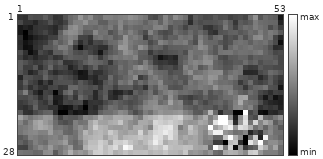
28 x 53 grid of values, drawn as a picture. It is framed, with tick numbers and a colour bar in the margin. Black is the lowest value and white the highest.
An odd patch, rougher than its surroundings, sits in the bottom right. There are no regular stripes. The bottom part is higher, past a seam about 70% of the way down. The texture is blotchy. Values change most from cell to cell in the bottom right.
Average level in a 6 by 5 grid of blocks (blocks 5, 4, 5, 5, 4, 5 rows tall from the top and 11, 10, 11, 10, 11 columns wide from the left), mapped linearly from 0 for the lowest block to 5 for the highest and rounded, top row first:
0 2 2 1 1
0 1 1 2 1
0 0 1 2 1
0 0 2 1 1
2 3 4 4 2
2 4 5 3 3
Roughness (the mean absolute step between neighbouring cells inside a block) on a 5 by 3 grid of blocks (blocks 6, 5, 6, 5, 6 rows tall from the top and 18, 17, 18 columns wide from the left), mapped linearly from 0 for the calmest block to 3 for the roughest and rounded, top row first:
0 0 0 | 0 0 0 | 0 0 0 | 1 0 2 | 0 0 3
